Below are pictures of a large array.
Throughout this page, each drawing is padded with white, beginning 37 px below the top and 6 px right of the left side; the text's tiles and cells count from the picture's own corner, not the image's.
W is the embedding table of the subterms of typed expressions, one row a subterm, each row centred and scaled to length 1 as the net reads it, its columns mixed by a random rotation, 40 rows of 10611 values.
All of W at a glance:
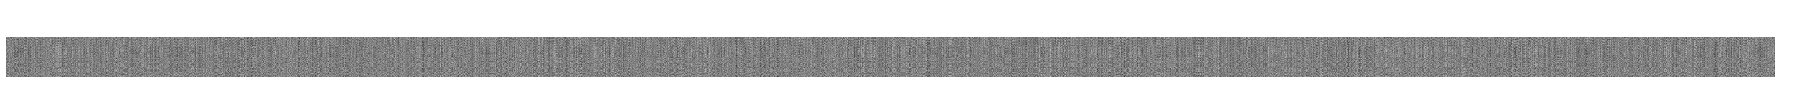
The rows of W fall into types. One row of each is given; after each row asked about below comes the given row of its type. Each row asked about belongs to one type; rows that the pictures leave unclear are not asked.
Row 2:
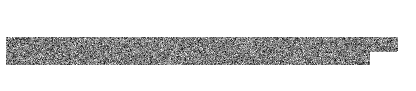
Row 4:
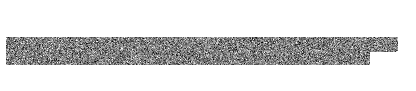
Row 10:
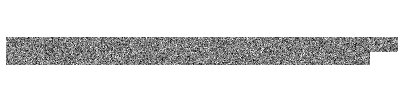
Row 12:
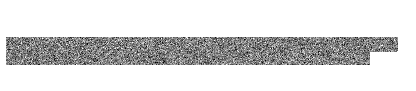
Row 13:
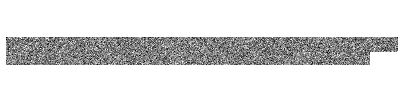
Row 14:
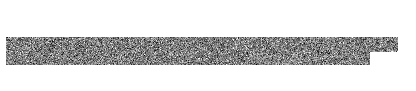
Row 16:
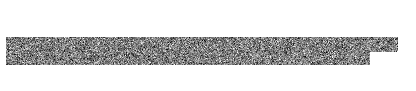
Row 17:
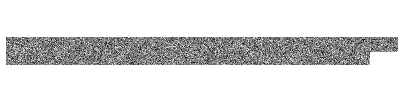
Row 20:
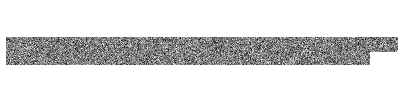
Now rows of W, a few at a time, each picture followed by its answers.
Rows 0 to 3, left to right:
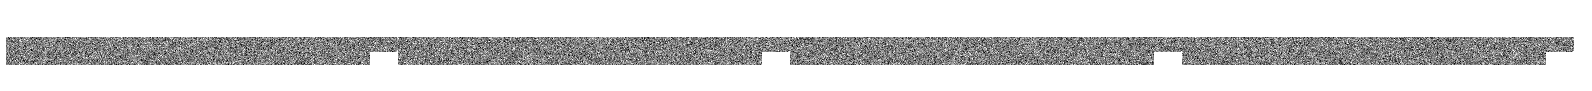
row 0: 20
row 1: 4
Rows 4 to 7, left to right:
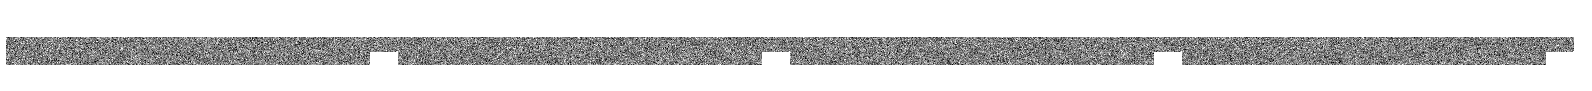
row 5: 12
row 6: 13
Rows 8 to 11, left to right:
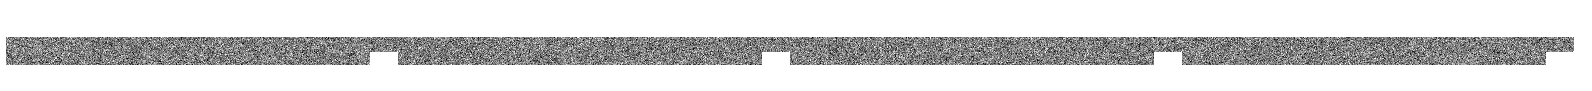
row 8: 17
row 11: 14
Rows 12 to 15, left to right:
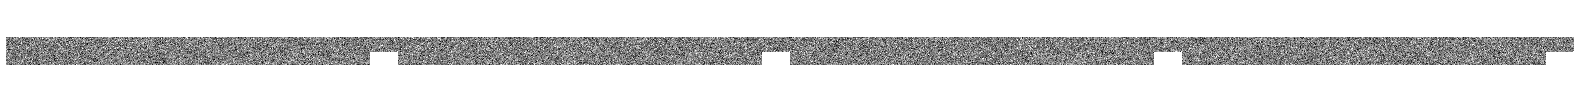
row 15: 2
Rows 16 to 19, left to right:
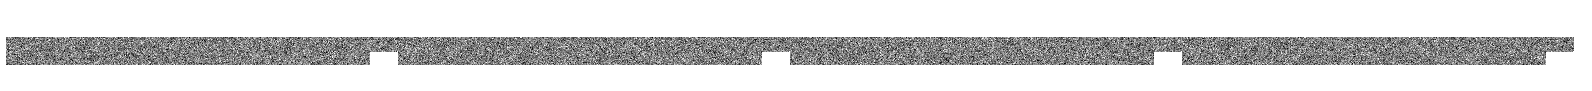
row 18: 10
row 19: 17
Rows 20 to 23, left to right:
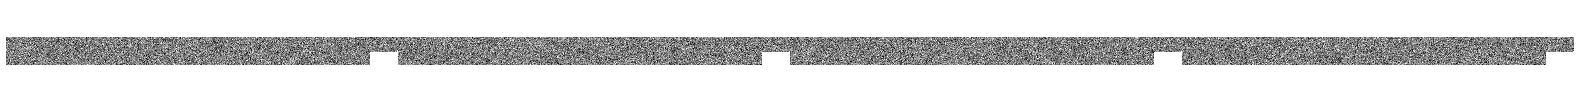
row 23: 12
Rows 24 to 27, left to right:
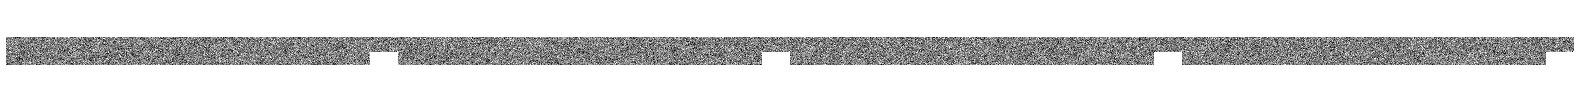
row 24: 16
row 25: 12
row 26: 13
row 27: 14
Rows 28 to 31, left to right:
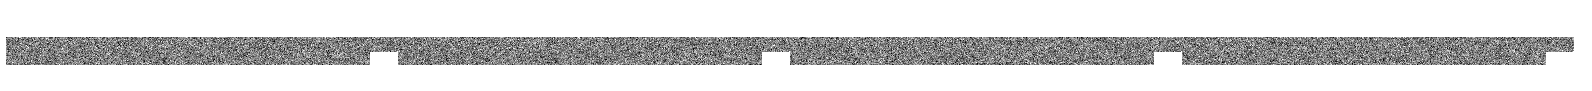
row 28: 13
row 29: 12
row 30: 10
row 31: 17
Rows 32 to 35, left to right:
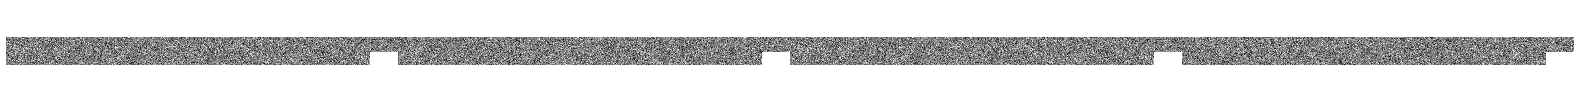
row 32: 17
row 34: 17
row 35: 13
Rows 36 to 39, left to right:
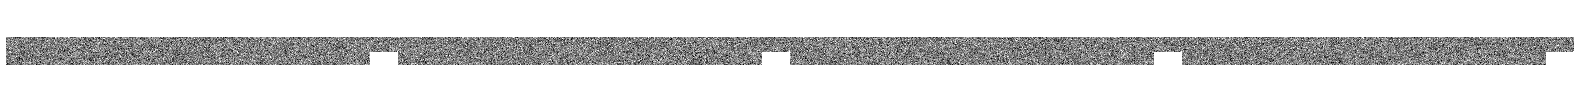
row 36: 16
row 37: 20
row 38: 13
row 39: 12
